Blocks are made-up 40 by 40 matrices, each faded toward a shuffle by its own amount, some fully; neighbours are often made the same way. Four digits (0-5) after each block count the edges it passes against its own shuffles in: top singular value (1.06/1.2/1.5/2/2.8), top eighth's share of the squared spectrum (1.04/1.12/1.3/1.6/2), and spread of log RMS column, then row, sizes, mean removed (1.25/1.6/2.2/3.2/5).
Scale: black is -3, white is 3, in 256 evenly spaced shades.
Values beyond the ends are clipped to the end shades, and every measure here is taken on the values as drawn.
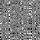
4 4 3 2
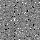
2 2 0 0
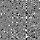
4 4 2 2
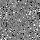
2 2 1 0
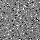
0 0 0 0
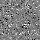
2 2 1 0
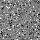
1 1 0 0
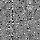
3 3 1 0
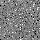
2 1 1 0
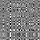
4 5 4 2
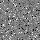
0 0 0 0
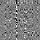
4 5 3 1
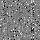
2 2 1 0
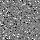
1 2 0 0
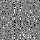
3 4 2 0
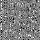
3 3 2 0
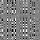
4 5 4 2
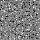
2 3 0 0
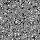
0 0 0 0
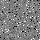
0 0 0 0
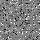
2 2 0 0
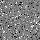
1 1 0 0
